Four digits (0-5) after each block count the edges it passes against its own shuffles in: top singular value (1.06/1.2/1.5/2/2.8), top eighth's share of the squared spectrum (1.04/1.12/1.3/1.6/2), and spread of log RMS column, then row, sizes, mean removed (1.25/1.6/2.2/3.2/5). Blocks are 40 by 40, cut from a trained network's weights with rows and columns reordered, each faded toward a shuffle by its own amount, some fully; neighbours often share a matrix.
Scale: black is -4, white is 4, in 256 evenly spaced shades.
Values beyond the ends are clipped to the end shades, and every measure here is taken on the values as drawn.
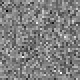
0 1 0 0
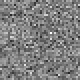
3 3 1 1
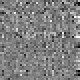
4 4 2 2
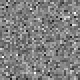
2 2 0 0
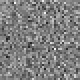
3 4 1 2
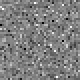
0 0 0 0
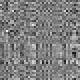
4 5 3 3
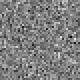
0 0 0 0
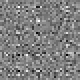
4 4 2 2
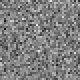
0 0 0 0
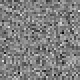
3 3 0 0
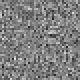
3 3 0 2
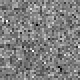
1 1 0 0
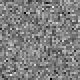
0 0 0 0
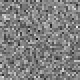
0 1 0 0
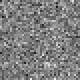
0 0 0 0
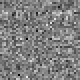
3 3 1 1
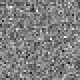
0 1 0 0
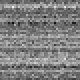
4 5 1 3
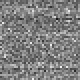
2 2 0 0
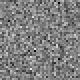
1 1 0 0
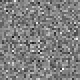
3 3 1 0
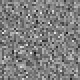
2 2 0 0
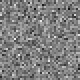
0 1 0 0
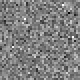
2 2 0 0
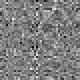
4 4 2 1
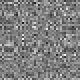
4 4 2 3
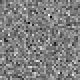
1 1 0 1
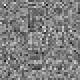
3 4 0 1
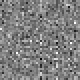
3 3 2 0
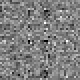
3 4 1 1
